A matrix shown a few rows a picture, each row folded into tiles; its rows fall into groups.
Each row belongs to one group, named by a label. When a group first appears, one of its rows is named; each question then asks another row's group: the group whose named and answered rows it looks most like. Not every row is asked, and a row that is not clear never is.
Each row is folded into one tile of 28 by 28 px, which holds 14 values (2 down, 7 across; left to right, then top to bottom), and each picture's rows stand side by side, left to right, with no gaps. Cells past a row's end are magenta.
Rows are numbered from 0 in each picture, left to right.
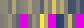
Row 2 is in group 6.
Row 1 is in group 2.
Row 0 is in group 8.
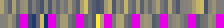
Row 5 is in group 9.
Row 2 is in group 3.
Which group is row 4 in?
3
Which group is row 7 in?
6
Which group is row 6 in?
8
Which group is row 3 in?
2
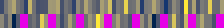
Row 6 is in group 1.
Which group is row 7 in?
3
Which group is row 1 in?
2
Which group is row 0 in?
9
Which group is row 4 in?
3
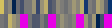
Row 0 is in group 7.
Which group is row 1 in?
6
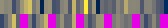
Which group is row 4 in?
3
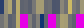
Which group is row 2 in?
3
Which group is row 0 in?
1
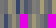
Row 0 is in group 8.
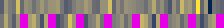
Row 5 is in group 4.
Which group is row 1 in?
4
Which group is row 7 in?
7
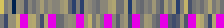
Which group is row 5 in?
3
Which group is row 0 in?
7
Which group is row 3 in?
2
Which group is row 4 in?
8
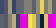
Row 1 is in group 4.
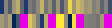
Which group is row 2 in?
4
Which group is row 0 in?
9
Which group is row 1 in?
4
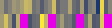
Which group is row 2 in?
3
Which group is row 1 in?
2
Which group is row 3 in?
1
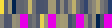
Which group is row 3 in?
9
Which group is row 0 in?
7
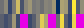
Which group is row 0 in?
6
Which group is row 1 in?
2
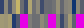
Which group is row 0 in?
9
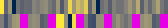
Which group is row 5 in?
9
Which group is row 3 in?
7
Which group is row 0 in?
7
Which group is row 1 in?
9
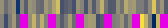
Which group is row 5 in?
4
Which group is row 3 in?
9
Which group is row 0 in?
8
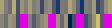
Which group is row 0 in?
8
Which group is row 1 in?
7
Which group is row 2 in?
9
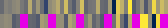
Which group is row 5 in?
4
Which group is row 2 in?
2
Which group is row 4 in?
1
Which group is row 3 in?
3
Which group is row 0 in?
9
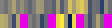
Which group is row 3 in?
8
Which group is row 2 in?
4
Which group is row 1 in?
9
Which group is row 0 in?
4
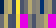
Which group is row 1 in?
7
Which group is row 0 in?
1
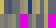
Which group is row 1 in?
1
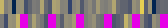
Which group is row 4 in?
2
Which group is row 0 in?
7
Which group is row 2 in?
7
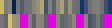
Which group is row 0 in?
7
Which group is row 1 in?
8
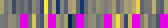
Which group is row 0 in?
7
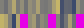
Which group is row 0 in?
4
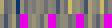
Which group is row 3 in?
1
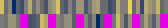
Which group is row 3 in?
9
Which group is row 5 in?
1
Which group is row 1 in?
2
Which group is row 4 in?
1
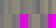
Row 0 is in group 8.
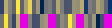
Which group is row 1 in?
7
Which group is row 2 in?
2
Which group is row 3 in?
9
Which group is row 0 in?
1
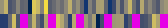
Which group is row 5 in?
2
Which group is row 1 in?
1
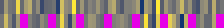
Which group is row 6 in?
4
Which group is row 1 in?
7
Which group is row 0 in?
1
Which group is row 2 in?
1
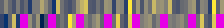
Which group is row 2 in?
2
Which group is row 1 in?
9
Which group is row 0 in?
6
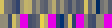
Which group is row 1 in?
2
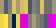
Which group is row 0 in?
4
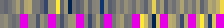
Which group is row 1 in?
2
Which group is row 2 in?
7
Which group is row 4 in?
3
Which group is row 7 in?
4
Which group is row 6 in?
4
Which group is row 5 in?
4
